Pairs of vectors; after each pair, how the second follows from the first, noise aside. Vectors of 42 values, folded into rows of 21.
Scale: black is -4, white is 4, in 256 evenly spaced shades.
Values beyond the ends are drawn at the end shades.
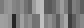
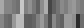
wrapped around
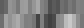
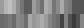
wrapped around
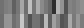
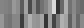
negated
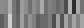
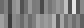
negated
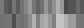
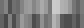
wrapped around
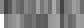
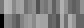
negated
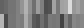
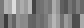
wrapped around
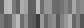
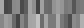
negated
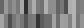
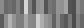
negated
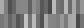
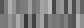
negated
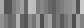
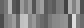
wrapped around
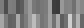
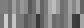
wrapped around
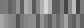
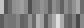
wrapped around
